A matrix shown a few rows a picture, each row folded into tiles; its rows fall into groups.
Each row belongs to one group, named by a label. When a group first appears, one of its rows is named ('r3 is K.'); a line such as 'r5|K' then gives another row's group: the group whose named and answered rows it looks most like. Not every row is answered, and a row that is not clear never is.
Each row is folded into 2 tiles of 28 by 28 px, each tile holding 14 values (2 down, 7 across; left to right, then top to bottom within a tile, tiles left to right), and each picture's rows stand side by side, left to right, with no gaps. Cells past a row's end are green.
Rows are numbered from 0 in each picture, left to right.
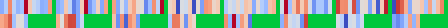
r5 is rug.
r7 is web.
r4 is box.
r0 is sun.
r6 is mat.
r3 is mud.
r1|sun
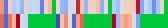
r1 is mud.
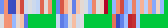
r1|web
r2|web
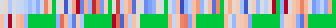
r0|box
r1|mud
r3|sun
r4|mat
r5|rug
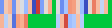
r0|web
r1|mud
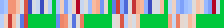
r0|rug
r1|mud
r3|box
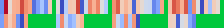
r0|rug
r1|mud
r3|mat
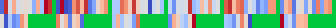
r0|web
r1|box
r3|mud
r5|web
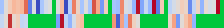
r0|rug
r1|mud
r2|sun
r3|mat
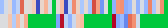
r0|box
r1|mud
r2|web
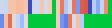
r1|mat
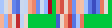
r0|sun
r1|rug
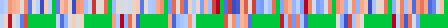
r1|web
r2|box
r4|box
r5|sun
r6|mat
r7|sun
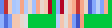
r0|web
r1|rug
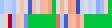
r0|box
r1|mat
